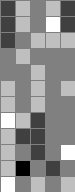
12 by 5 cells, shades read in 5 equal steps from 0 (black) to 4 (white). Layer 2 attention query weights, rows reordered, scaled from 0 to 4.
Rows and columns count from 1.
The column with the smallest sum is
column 2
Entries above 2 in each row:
2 2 3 1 1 3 2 2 1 2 1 3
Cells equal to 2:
26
